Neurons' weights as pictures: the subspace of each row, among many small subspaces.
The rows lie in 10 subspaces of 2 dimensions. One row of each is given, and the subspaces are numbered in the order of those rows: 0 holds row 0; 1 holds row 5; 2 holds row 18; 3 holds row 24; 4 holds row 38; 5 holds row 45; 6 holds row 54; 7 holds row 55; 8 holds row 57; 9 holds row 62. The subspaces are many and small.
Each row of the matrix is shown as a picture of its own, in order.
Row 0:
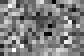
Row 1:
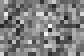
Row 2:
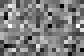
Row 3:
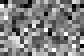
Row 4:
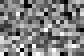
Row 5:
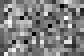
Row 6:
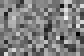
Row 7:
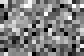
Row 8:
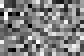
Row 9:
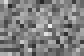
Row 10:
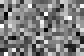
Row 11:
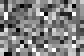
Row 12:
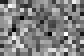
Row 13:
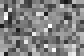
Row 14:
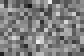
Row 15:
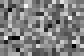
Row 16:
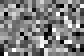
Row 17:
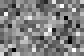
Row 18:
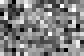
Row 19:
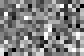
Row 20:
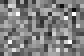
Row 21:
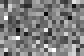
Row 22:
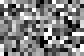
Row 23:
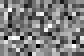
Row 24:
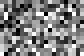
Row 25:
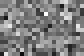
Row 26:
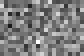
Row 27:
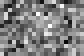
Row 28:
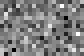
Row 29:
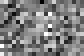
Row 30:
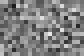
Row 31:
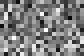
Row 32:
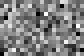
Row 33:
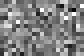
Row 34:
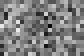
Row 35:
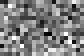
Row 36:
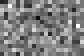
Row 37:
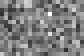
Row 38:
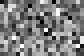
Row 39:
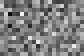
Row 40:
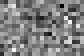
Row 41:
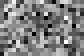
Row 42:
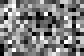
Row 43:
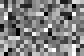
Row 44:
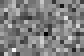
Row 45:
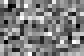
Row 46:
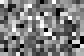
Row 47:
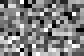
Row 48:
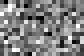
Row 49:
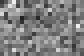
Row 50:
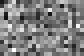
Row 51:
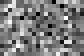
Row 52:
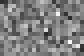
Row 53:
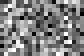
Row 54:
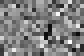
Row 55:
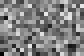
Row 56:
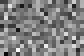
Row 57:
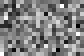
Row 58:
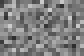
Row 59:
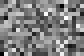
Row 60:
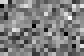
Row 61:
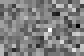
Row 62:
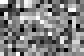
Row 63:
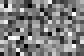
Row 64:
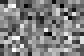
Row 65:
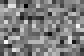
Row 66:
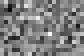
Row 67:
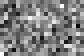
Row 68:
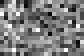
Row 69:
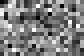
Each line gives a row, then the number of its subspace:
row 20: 7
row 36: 9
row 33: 7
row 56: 3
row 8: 2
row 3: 1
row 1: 3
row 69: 9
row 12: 1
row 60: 1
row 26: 2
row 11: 3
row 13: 0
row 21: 0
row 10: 4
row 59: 7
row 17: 4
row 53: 1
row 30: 8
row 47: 7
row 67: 8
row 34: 3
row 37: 2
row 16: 6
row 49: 9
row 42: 8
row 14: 2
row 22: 6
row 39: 2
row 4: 7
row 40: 8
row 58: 9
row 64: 8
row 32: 8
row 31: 4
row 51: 1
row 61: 6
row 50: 9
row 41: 0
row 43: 0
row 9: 3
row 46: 4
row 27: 0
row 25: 7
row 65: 5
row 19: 6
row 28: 4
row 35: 0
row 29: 3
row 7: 1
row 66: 5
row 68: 2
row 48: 5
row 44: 4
